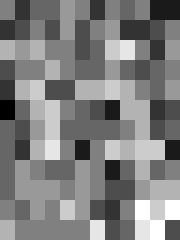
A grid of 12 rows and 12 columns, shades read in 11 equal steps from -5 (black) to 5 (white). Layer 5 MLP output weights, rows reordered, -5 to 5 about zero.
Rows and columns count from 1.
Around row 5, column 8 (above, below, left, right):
1 -4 2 2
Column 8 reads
0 1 3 1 3 -4 -1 3 -4 -2 -3 -2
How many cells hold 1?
17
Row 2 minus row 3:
-5 -3 -2 -2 1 0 1 -2 -7 -3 1 -1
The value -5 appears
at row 6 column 1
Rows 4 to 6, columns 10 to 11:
-2 -1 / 0 -1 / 2 -3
